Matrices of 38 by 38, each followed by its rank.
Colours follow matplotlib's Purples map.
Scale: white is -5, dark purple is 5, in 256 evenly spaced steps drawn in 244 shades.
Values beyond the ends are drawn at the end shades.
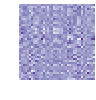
five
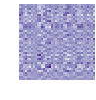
three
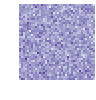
full rank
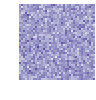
full rank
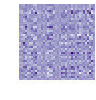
five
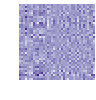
five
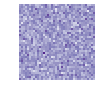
full rank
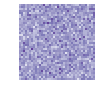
full rank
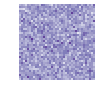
full rank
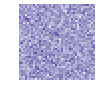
full rank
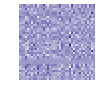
five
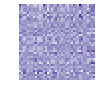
five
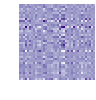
three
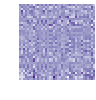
five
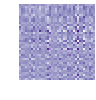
three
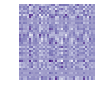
three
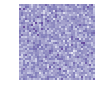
full rank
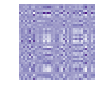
three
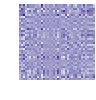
three
